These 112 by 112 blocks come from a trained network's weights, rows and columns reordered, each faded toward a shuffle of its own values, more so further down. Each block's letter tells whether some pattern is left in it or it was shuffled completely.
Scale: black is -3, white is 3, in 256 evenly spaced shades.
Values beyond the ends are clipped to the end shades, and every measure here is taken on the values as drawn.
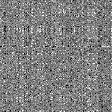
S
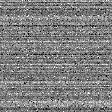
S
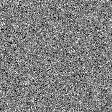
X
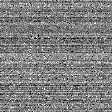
S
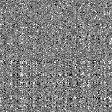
S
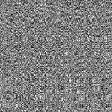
S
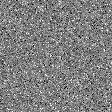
X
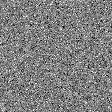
X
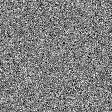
X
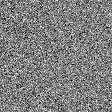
X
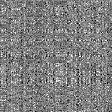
S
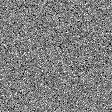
X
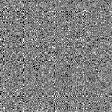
S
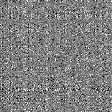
S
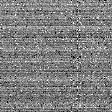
S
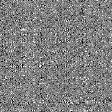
S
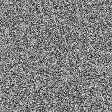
X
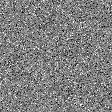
X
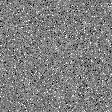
X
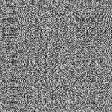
S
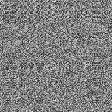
S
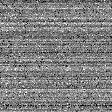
S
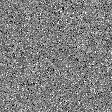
X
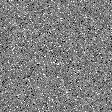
X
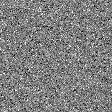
X
